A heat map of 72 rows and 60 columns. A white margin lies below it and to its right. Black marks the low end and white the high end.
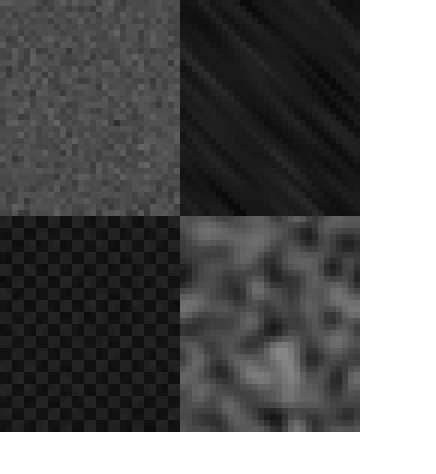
The table splits into 2 rows of 2 panels. Panel 1,1: low, fine-grained, faint in contrast. Panel 1,2: very low, slanting down to the right, faint in contrast. Panel 2,1: very low, checkered, faint in contrast. Panel 2,2: low, blotchy.
